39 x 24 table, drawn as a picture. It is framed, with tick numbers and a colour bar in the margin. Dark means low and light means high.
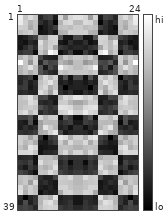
Calmest part: bottom middle. Histogram: two levels. Mirror symmetry: left to right. Grain: checkered.
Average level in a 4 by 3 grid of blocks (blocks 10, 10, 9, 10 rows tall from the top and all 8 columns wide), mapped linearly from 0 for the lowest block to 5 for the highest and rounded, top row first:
242
353
212
202
